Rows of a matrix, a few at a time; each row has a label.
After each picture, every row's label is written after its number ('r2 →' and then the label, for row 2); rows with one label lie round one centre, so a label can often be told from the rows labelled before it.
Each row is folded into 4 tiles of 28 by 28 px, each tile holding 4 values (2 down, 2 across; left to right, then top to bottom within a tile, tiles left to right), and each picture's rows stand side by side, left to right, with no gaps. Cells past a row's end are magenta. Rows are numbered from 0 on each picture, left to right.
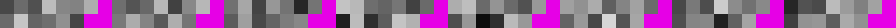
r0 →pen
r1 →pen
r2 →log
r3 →log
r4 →log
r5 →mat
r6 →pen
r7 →pen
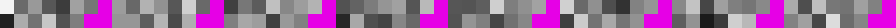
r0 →mat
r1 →mat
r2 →pen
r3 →pen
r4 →pen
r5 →mat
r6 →log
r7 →mat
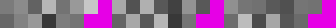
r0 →pen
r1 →mat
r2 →mat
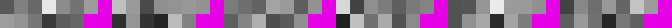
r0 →pen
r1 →log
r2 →pen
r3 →mat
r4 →pen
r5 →pen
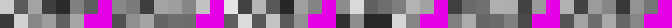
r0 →mat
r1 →pen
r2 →mat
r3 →log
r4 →pen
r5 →mat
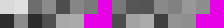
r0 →log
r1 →pen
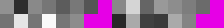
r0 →mat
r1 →log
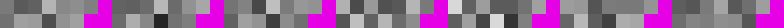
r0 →pen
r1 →pen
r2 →pen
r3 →mat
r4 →mat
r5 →log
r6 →pen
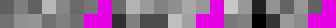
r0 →pen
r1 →log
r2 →log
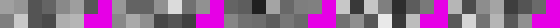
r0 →log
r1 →pen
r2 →pen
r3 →mat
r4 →mat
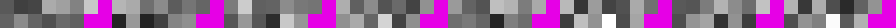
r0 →pen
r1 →log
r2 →log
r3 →mat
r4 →pen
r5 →mat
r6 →pen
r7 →mat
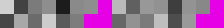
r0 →mat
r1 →mat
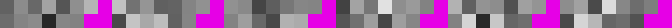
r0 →pen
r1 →mat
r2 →log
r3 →pen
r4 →mat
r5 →pen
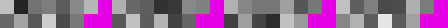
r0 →mat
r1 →mat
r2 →log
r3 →mat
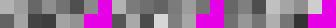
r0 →log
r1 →mat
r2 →pen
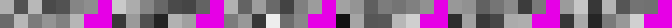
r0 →mat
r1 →log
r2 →mat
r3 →log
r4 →log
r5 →log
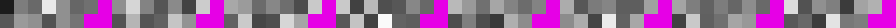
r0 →pen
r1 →log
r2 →log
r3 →mat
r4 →log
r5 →mat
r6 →log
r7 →mat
